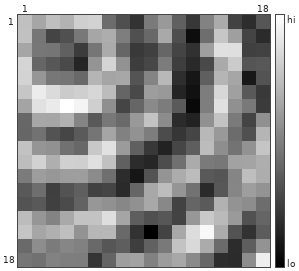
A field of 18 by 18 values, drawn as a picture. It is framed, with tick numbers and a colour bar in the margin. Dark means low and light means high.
Calmest part: bottom left. Rings: centred on the top left. Ninth with the highest average: middle left. Odd rows or columns: none.
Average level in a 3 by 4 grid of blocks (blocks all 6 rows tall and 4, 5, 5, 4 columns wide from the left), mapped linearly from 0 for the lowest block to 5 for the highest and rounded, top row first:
4302 / 5314 / 2232
